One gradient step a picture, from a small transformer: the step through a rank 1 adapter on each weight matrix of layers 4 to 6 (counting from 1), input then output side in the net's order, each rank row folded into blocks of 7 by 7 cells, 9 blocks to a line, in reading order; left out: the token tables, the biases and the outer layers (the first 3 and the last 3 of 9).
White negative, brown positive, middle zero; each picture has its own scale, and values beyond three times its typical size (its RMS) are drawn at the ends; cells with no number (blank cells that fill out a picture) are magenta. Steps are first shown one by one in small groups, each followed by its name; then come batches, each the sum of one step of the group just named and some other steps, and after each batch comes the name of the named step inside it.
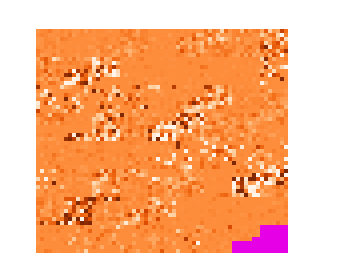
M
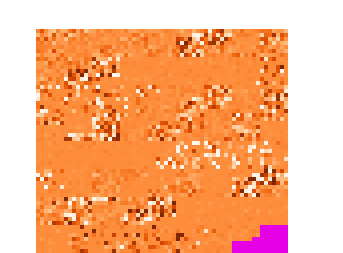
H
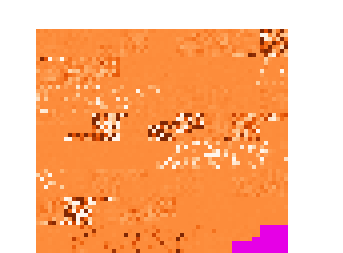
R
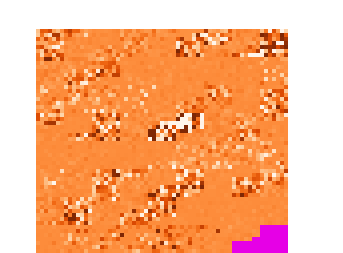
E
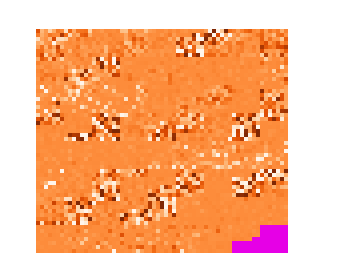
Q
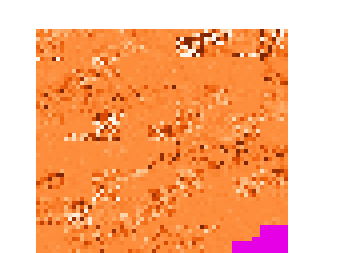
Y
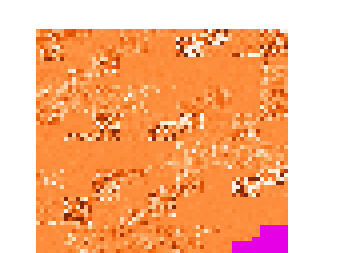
E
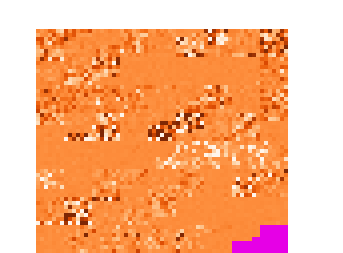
R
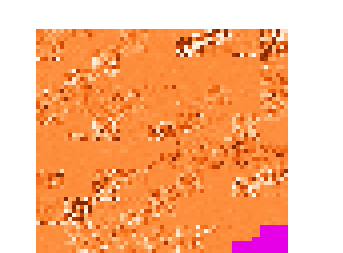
Y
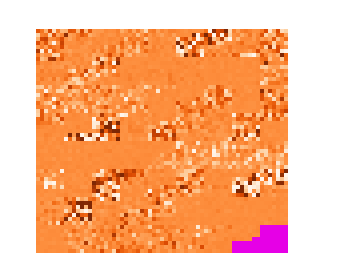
Q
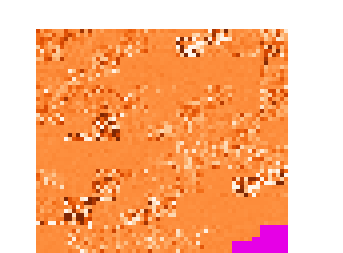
M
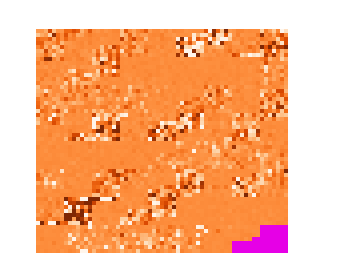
E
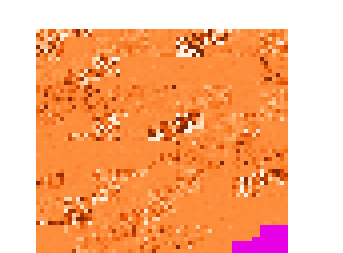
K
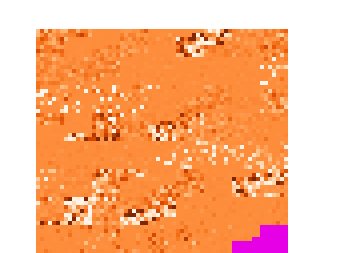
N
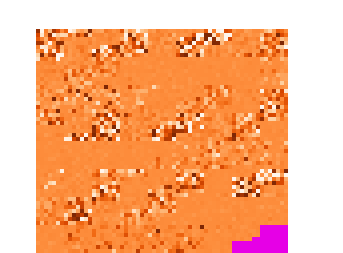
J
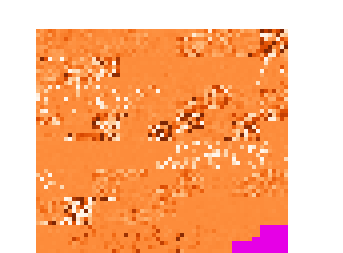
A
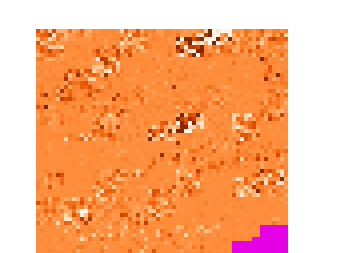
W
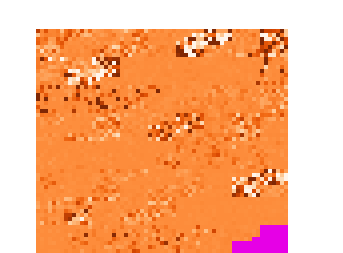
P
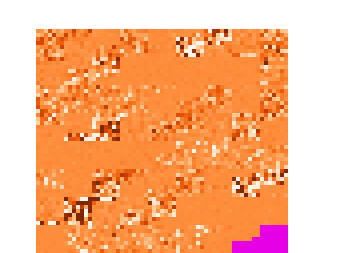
N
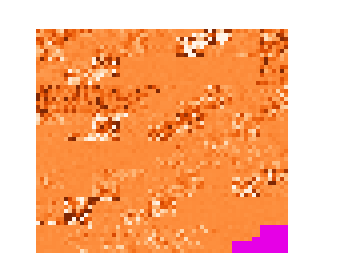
P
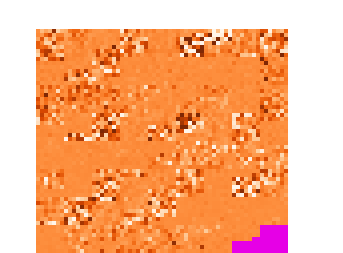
W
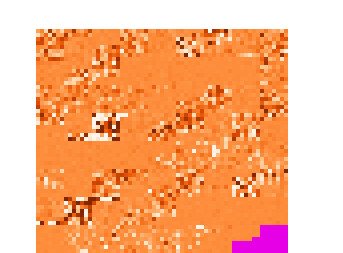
N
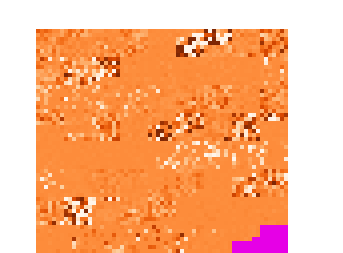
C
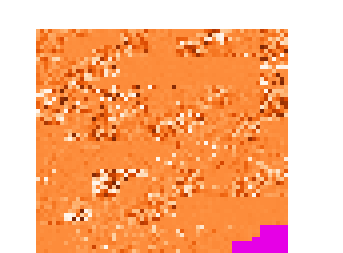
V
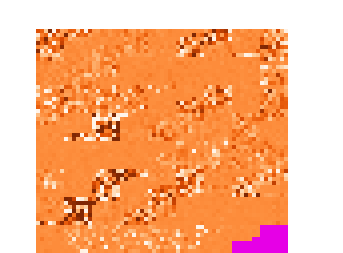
V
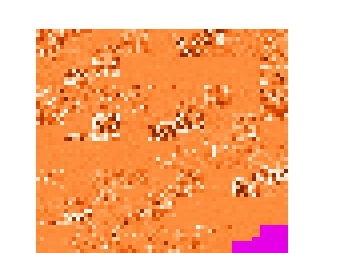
V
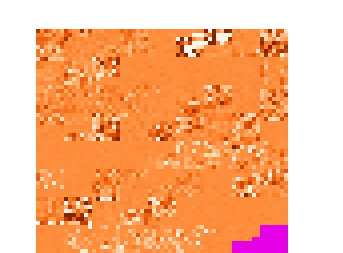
C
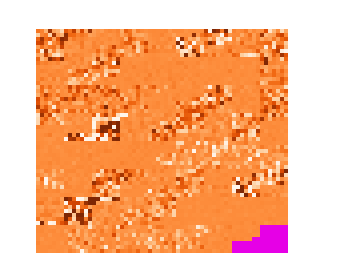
V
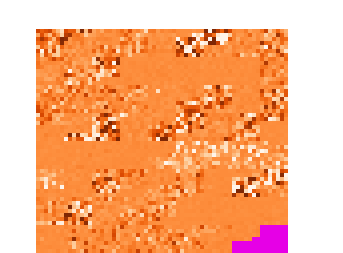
C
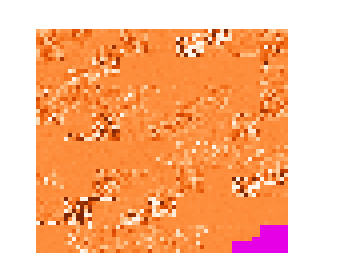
V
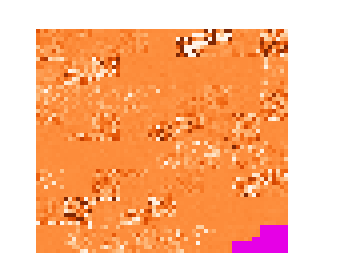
C
